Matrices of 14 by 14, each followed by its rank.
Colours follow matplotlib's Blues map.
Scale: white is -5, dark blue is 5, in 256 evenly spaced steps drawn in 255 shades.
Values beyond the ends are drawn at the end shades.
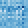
three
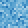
full rank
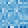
three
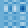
one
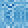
three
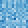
three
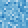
full rank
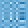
one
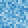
full rank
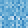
three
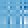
one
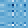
one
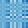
one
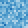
full rank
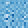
three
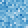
full rank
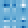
one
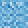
three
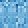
three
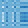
one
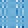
one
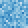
full rank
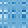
one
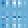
one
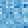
three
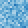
full rank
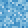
full rank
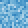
full rank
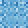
three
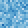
full rank
